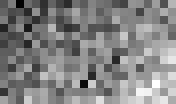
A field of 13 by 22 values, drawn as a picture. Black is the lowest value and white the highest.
The ninth with the highest average is the bottom right. The grain is fine, like static. Neither half mirrors the other. There are no regular stripes. Overall the values sit about 50% of the way up the scale. There is an overall slope up to the bottom right. The top left is the ninth with the lowest average.
